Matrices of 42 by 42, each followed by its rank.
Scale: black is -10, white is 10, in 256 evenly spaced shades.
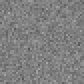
full rank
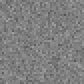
full rank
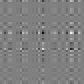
one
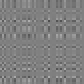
one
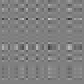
one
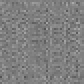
five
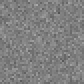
full rank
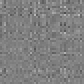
five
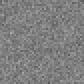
full rank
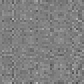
five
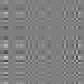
one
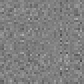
five
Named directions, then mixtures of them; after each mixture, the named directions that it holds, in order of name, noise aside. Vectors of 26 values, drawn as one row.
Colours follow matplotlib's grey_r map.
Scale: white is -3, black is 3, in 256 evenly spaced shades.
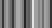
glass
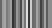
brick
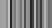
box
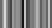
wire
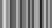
box, brick, wire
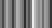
glass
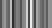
box, brick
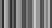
box, glass, wire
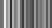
box, wire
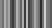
box, brick, glass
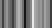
glass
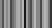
box, glass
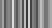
brick, glass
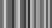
brick, glass, wire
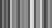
box
